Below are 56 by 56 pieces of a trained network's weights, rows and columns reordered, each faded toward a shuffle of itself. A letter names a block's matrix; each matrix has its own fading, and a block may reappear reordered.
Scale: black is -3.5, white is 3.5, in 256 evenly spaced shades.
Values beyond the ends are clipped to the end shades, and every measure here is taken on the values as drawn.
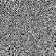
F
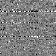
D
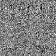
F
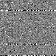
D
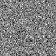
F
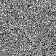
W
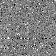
W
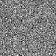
F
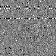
D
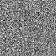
F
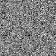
F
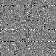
D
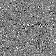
W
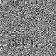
F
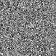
F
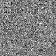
F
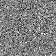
W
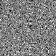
W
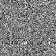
F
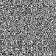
F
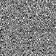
W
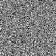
F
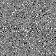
W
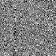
D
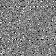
W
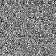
F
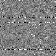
D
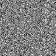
F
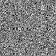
F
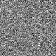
F
